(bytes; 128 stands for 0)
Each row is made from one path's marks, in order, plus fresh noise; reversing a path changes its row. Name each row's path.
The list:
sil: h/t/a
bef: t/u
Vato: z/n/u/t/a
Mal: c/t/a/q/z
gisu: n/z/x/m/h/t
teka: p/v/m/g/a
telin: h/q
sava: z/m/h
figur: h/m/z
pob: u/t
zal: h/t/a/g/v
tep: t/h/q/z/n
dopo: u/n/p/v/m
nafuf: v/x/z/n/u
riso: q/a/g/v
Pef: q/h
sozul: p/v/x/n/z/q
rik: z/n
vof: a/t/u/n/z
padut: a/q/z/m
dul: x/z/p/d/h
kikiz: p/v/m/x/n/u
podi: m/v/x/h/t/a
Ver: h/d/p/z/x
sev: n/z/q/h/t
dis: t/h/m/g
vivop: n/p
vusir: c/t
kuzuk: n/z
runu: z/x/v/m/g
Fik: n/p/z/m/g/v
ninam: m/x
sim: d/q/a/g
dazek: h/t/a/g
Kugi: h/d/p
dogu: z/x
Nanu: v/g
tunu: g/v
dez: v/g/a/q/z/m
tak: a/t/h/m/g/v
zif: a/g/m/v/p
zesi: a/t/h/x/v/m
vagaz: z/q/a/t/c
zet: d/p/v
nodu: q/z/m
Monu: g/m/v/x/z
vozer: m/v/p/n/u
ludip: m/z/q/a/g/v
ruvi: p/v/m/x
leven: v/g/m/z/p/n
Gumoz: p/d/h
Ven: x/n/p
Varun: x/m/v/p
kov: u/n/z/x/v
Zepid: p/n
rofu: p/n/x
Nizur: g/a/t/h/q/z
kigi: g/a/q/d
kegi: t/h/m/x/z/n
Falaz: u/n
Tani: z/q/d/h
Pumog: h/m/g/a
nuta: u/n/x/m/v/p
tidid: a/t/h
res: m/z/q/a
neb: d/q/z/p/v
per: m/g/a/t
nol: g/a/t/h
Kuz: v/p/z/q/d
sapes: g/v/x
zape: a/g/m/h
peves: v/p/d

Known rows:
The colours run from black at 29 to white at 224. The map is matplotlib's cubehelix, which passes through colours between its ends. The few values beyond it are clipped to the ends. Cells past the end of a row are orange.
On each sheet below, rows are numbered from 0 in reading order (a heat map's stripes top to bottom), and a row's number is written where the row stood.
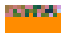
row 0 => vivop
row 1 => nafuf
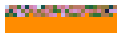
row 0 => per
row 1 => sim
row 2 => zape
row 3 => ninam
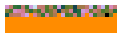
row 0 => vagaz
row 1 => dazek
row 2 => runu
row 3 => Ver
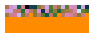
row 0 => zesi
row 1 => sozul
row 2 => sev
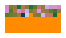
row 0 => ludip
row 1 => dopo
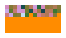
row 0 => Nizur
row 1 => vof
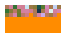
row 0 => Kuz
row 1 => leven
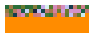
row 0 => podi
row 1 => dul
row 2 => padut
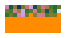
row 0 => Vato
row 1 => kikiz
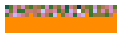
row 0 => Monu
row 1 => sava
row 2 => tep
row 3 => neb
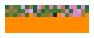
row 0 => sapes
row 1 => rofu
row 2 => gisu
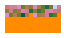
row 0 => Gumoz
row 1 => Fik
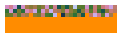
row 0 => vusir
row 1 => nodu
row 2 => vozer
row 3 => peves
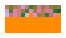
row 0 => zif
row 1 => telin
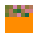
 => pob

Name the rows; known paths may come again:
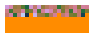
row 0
nol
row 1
zape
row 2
vivop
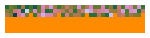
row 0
podi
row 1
Monu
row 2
tunu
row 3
res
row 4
kuzuk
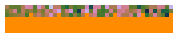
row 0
rik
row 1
Nanu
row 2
dogu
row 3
zet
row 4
tidid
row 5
Ven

